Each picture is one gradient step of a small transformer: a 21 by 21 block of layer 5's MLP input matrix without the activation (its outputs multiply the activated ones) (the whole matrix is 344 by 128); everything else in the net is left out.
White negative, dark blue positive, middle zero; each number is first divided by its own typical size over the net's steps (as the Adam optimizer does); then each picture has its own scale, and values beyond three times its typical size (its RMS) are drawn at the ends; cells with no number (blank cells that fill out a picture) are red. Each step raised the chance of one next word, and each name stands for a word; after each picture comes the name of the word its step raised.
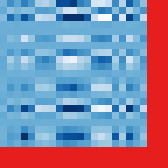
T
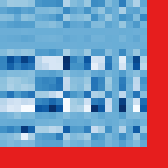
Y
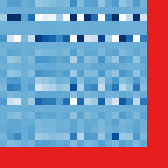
T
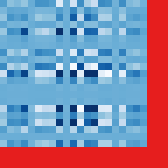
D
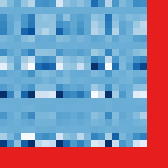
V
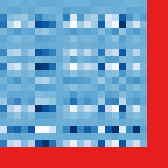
Y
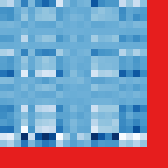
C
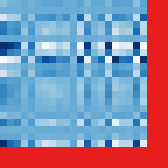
V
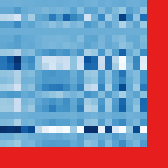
Y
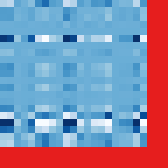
C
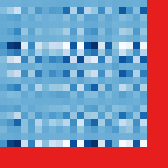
V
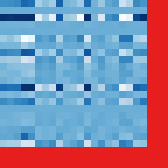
T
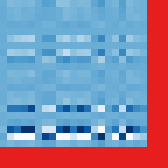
C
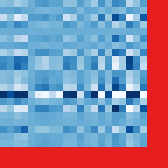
Y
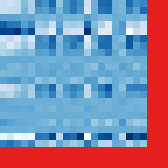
D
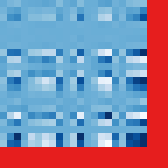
V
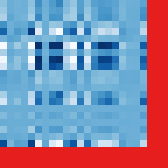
V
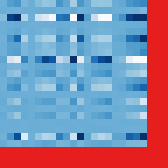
T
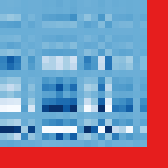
Y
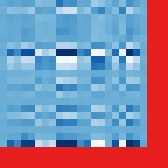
V
